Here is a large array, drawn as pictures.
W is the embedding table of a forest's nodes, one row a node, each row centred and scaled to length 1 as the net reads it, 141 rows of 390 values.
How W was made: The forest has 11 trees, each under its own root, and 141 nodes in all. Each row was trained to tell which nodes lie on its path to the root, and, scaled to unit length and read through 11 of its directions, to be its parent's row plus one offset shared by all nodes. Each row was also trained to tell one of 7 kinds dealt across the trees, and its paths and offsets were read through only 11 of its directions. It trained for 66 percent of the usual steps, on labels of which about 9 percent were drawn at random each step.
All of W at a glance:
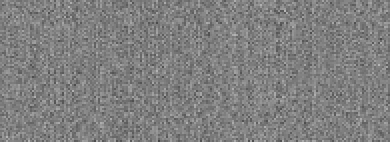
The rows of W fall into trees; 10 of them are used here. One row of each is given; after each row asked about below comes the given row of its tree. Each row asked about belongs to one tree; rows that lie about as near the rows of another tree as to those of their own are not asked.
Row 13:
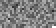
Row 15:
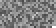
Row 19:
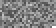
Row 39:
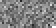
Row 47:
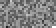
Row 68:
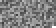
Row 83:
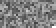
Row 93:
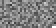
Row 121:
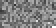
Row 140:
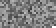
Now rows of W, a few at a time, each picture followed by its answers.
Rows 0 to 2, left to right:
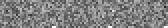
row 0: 83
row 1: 140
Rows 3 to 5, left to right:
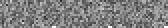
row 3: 47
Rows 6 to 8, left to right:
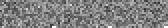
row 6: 83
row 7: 47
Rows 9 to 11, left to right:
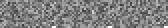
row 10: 19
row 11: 140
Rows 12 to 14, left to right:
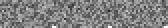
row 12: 93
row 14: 121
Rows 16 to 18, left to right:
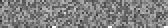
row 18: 47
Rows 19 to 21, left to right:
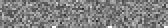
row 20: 19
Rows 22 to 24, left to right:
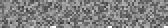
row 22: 19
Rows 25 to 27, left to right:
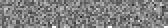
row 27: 83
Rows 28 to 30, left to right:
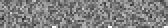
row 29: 13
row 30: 68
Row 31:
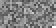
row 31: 47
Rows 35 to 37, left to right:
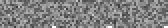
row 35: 93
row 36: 19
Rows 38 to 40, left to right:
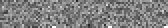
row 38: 83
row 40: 68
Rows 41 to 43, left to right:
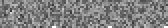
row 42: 47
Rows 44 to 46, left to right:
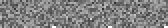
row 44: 121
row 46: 93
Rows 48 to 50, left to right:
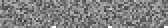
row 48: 19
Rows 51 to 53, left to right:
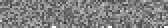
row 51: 68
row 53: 83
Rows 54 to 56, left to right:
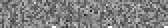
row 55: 47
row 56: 47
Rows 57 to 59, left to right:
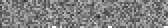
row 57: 15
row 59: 19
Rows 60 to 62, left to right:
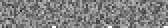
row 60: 13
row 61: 15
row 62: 19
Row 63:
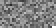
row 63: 93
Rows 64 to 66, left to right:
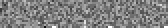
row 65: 13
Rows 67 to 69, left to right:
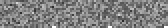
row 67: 93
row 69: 93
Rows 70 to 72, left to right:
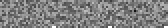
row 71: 93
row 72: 93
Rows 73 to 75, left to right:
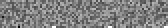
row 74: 19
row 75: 47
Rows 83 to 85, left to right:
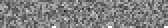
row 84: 19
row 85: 140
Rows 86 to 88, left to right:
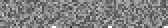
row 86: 19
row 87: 93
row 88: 121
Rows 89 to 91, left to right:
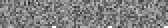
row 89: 140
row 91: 47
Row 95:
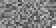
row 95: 93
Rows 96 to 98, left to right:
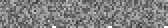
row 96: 140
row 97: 19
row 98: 13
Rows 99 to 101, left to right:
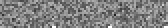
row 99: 93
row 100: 83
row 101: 39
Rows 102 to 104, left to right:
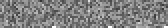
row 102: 47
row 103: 93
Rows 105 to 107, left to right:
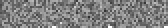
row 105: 121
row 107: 83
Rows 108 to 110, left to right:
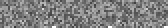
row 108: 83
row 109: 140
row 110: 47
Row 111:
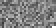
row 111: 83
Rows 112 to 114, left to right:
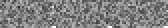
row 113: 15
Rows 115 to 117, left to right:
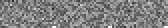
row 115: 19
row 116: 15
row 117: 15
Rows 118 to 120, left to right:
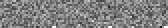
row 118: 140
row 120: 121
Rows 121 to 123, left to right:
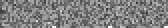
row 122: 83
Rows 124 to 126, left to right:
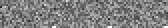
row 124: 83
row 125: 19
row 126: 68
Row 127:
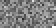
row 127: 93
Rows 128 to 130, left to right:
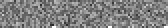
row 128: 15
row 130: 68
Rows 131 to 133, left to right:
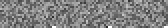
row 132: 39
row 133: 68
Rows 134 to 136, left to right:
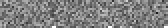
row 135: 13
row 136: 140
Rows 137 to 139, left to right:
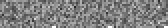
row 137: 39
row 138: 15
